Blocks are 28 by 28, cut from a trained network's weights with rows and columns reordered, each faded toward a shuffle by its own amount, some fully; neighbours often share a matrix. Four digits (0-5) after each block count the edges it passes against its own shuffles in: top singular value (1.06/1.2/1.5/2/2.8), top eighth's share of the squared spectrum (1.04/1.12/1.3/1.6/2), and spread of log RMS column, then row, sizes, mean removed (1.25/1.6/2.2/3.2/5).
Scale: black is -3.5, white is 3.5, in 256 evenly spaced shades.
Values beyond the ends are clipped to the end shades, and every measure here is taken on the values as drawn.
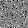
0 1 0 0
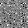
3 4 1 2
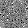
1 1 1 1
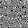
2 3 0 1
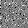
2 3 1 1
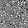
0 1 0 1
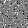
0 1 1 0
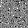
1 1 0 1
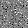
0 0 0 0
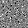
1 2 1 0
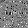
2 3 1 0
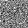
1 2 0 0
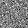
0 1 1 0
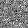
0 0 0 0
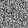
0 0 0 0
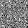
2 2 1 1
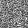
1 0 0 0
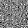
2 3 1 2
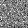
0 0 0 0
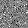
2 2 0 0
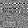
4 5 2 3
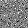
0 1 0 0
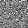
2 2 0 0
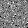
0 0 0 0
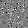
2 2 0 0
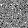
1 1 0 0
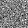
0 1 0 0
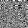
3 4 1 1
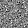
0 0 0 0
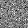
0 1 0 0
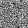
0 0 0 0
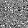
3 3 0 2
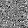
2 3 0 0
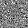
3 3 0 1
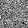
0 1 0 0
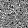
1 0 0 0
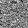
2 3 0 1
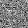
2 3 0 1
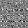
3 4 0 2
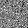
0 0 0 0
